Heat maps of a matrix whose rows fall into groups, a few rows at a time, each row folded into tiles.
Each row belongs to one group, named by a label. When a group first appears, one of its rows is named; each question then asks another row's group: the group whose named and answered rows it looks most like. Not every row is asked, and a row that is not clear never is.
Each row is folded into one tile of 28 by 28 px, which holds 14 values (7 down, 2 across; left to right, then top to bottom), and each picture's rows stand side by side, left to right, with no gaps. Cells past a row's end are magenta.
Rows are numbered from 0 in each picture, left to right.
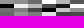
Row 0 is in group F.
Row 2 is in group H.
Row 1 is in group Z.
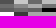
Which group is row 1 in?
Z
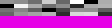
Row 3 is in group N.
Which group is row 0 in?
F
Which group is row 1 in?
Z
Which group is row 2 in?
Z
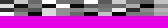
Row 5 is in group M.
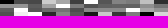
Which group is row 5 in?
H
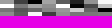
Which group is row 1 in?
N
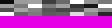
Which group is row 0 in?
N
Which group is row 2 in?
Z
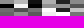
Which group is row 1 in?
M
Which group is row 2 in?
N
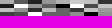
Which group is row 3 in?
H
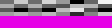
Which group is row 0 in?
Z
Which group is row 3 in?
Z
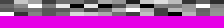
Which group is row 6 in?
H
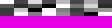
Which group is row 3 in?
H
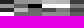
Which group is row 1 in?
F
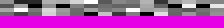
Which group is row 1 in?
M
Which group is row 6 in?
F
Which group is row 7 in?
F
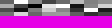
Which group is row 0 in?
Z
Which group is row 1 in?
F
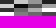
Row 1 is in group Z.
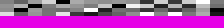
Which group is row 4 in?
F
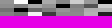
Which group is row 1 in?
N
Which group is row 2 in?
M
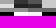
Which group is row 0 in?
H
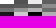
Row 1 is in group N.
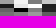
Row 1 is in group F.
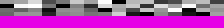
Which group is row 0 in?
F
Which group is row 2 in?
M
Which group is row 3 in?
F
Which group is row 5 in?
H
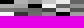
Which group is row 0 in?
N
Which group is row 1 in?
F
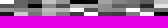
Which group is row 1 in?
M
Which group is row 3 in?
N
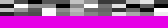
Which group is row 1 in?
M
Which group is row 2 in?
M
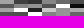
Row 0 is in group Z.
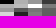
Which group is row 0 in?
N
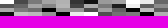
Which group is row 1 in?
Z
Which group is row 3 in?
N
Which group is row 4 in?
F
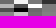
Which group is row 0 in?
Z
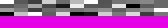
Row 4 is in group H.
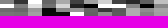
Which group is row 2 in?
H
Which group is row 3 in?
F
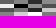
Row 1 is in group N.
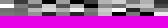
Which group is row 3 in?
M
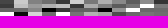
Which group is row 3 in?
Z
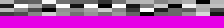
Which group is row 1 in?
Z
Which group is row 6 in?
F
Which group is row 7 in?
N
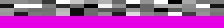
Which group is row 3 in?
F
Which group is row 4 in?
Z
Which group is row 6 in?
N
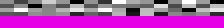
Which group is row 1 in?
M
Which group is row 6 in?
F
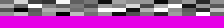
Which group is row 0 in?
Z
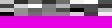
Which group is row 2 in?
Z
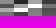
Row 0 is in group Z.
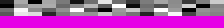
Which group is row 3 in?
Z
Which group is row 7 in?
M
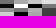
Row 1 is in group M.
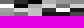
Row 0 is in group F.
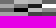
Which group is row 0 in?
Z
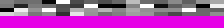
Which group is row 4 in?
M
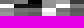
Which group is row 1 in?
M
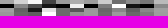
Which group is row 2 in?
F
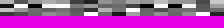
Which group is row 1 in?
F
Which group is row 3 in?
N
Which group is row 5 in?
F
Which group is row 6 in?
F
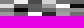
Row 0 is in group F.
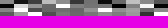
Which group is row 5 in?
H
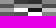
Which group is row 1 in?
N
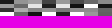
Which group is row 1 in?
H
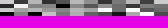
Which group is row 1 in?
H
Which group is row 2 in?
M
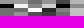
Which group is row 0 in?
F
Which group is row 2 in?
M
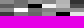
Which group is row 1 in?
F
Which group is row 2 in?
H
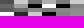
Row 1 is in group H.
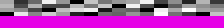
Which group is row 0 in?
H
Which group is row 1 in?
Z
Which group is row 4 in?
F
